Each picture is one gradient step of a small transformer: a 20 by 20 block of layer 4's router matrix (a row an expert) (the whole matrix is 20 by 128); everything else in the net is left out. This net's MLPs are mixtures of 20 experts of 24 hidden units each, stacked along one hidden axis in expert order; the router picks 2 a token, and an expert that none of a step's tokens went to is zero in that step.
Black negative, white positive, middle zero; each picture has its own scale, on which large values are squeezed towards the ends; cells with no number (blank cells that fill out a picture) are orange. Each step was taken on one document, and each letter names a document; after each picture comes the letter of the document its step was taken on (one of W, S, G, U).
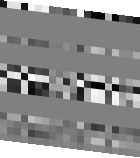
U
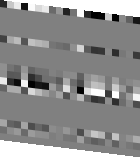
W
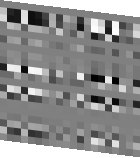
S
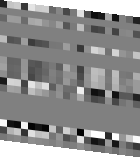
W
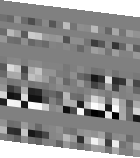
S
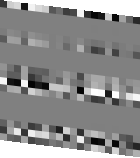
W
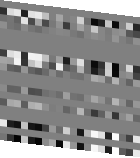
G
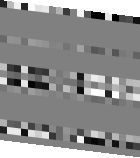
U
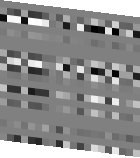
G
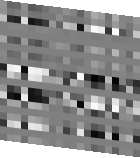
S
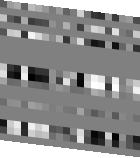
W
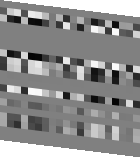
G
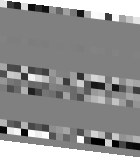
U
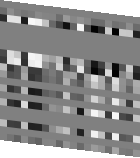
G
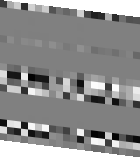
U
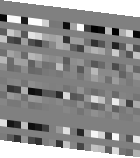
G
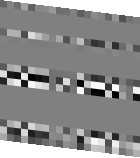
W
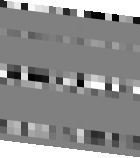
W
